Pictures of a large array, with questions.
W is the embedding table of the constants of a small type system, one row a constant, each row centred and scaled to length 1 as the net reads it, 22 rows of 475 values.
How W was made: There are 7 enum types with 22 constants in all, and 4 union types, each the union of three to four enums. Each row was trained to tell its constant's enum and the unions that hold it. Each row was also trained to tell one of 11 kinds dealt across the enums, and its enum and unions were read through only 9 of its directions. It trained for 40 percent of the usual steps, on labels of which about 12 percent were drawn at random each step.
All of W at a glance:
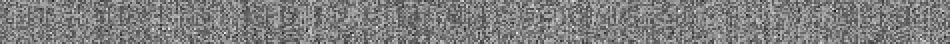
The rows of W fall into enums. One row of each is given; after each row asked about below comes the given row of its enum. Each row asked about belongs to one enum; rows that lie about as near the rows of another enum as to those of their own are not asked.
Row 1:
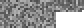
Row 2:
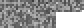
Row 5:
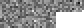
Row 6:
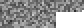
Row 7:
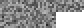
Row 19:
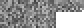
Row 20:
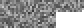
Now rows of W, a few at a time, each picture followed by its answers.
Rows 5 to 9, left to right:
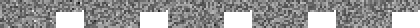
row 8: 7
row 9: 6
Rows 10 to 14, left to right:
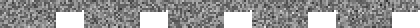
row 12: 20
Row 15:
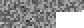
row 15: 6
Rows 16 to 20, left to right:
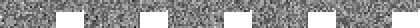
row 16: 7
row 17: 6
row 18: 1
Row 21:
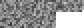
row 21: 7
